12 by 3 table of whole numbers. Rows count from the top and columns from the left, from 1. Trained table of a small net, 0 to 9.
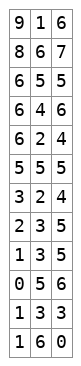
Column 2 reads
1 6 5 4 2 5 2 3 3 5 3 6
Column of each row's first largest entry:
1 1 1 1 1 1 3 3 3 3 2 2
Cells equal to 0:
2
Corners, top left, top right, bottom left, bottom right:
9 6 1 0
